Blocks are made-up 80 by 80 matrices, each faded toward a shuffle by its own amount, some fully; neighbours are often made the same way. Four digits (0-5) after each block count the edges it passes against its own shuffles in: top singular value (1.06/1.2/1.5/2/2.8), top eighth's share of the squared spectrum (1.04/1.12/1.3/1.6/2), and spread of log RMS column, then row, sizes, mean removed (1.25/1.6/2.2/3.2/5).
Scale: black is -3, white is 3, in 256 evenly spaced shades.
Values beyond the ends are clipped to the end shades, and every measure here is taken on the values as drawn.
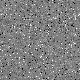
1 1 1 0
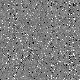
1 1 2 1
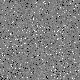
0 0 0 0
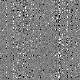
2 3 3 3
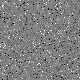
0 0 0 0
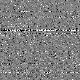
3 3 0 3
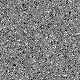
0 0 0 0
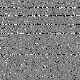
3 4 0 3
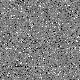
1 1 0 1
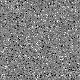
1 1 0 1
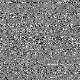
3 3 0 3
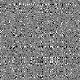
4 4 2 3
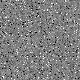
1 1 0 0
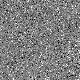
0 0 1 0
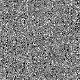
1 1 3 0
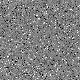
2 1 0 0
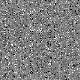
3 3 2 1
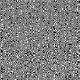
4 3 3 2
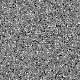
0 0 0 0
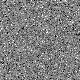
0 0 0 0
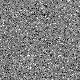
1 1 0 1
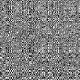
5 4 3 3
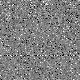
2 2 0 2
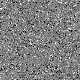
1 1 0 1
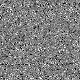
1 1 0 2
